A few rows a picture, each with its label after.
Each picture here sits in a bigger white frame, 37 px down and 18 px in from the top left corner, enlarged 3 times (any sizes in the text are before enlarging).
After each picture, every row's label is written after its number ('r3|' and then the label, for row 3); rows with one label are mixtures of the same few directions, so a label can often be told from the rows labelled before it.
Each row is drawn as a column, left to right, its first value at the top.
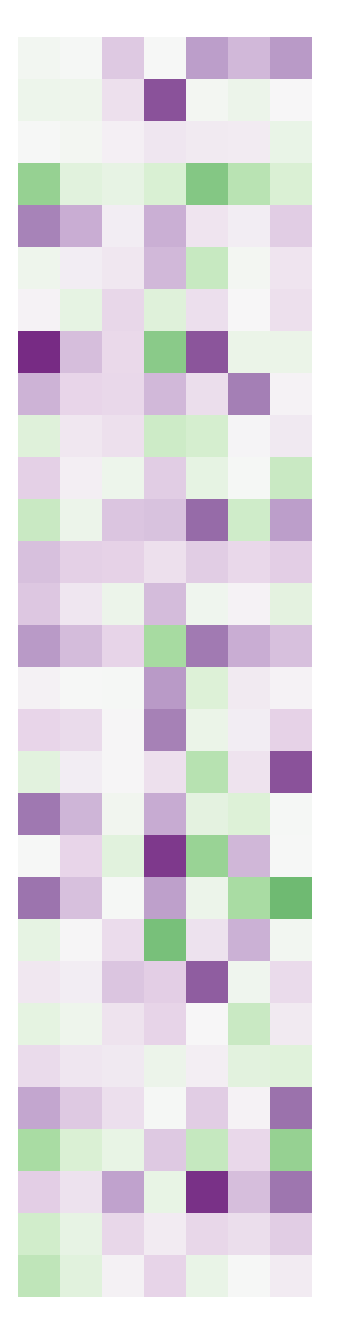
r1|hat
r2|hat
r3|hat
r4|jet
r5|hat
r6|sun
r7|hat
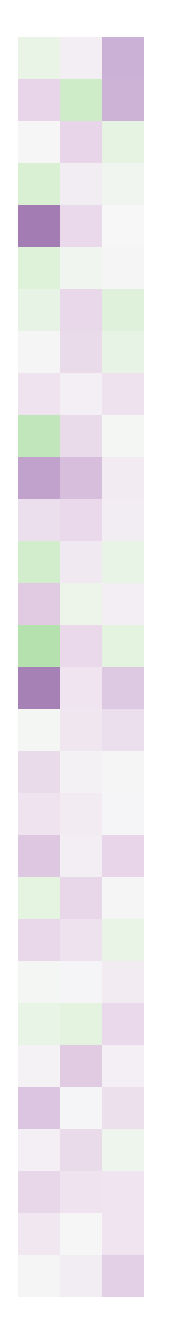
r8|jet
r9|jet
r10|jet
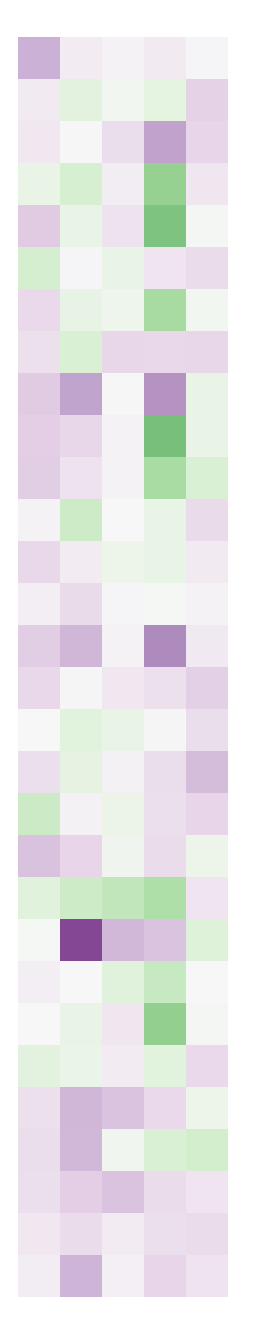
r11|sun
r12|sun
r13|jet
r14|sun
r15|sun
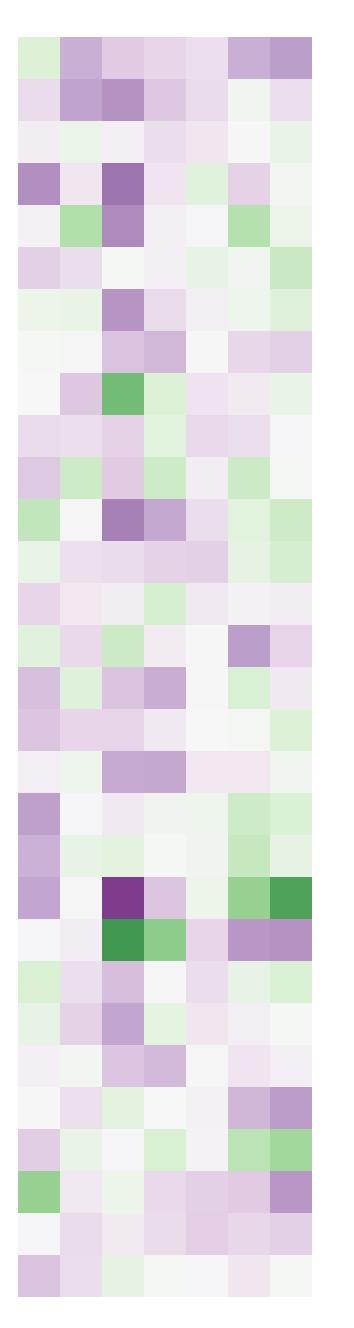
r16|hat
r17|jet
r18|sun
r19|sun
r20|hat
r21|jet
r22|jet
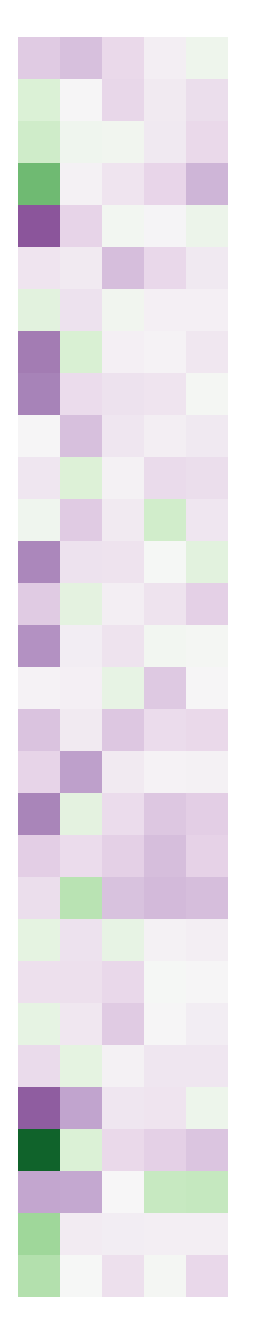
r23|hat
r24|hat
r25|jet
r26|hat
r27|hat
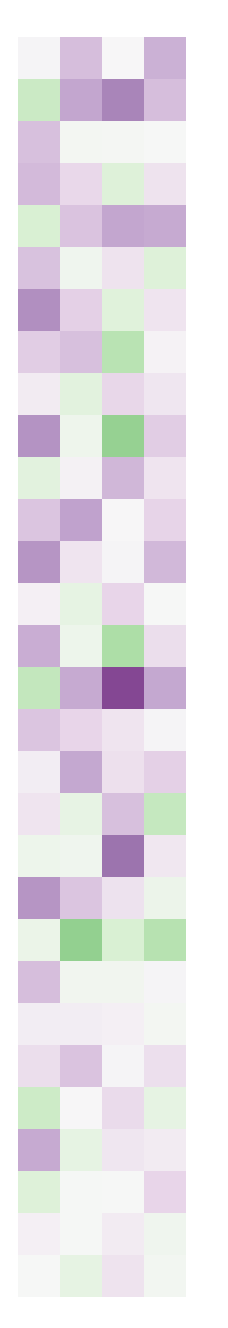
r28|jet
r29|sun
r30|jet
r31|sun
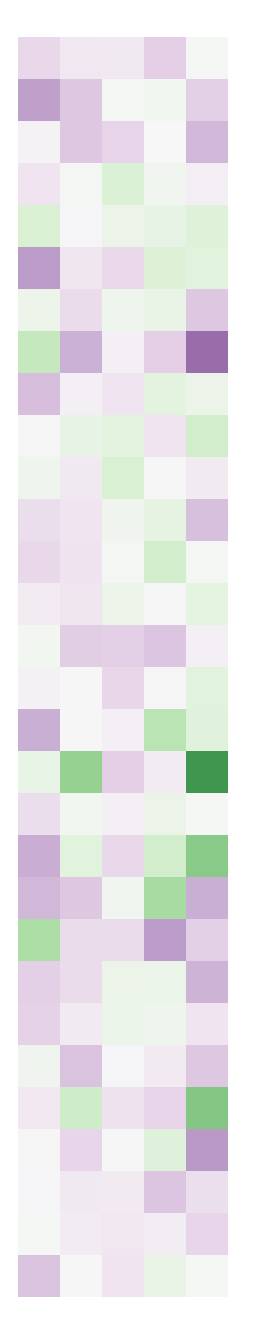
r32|jet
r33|hat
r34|sun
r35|jet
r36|hat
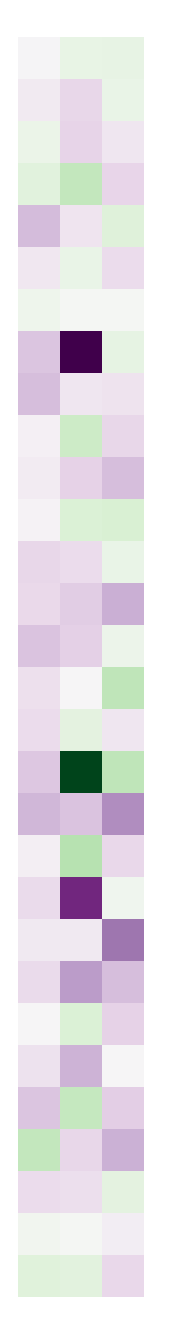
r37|hat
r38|hat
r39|sun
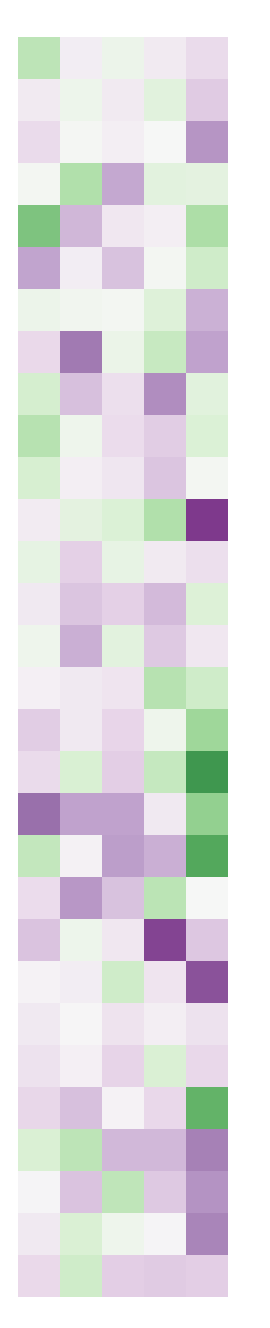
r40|sun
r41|hat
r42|hat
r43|sun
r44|hat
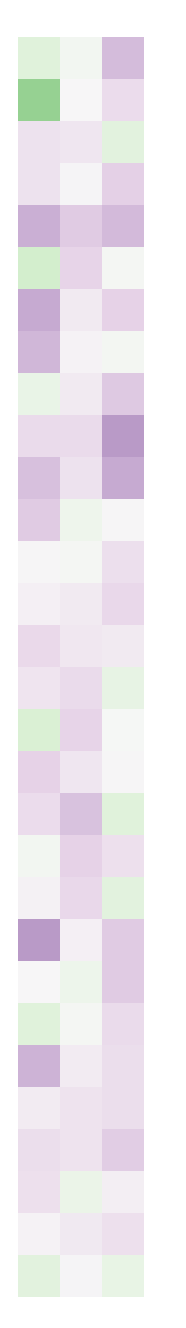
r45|jet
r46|hat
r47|sun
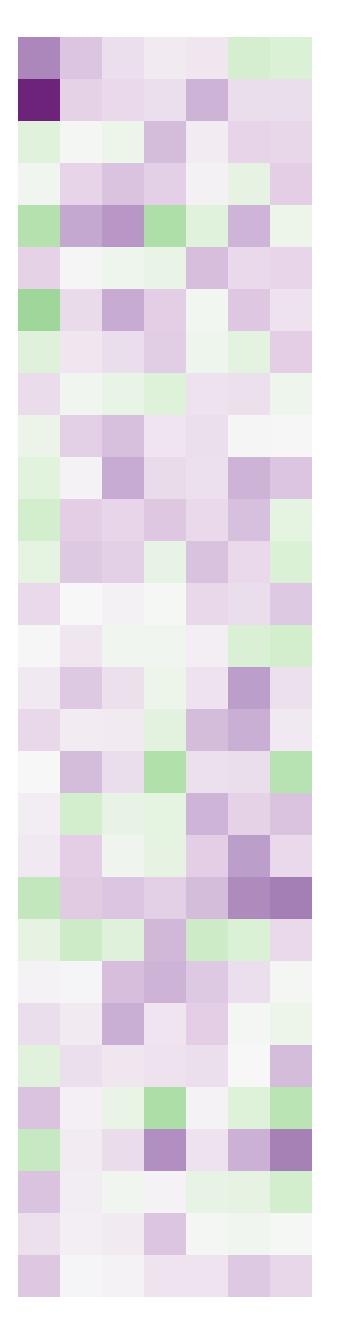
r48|jet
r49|sun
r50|sun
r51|hat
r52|jet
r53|jet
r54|hat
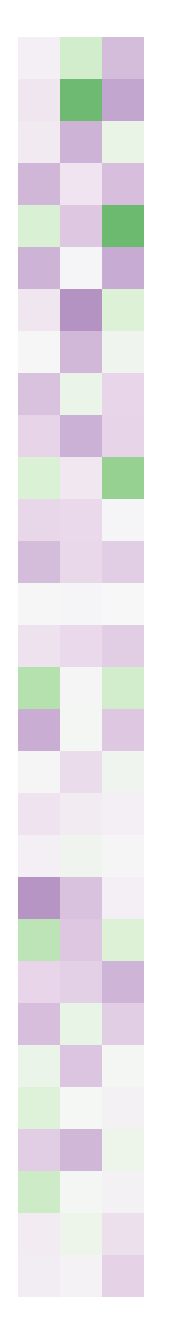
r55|jet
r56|jet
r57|jet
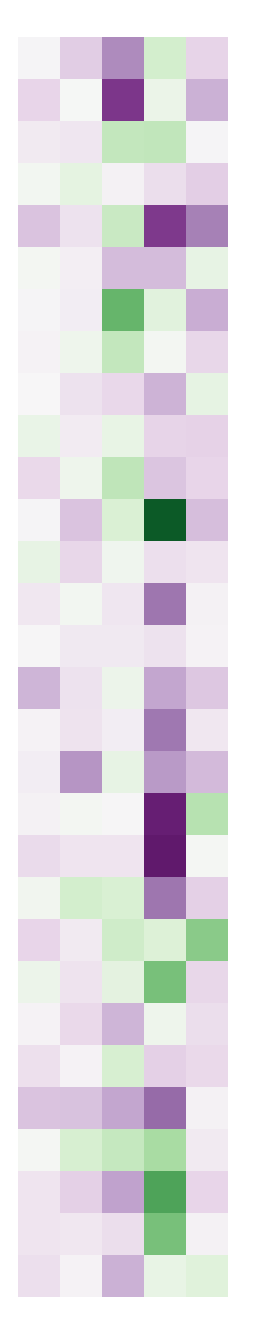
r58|jet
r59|hat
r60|jet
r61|hat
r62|sun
